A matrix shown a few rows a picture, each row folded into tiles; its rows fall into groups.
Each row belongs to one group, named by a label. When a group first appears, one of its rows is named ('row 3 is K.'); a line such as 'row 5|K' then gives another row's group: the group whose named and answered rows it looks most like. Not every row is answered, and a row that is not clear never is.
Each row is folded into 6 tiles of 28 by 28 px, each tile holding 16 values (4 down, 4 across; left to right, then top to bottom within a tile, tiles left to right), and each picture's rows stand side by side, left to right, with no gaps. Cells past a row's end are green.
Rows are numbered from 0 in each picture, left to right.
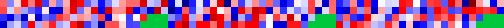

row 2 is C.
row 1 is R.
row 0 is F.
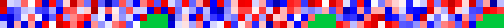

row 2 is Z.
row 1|F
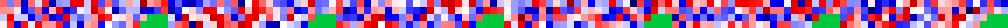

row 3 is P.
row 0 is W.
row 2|Z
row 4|F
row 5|C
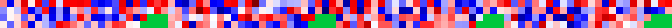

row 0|F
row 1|P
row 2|W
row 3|W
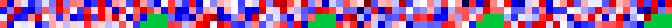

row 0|C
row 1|Z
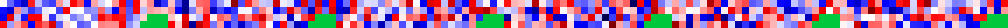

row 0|C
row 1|P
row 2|C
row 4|W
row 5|P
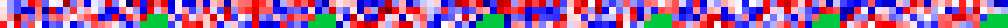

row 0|P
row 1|R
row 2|R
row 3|F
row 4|Z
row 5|C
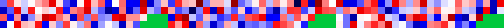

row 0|R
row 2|P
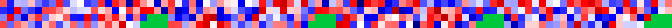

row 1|Z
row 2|W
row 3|F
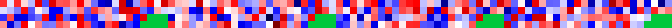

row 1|Z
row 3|C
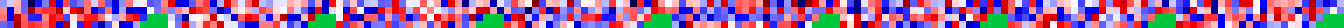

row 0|R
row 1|P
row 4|F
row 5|P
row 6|Z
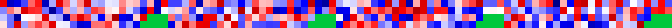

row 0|P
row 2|R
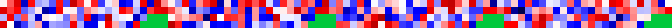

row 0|W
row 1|W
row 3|Z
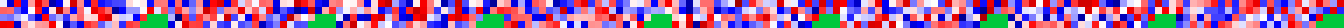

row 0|W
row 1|R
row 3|W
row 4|P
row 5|P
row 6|F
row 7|F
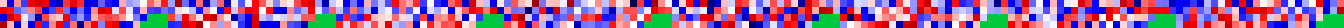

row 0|W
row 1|R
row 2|C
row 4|C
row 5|R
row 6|C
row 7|R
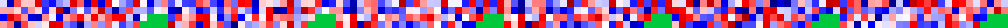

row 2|P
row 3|P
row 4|W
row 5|W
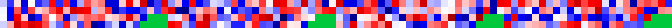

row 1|Z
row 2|P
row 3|F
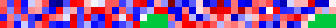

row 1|R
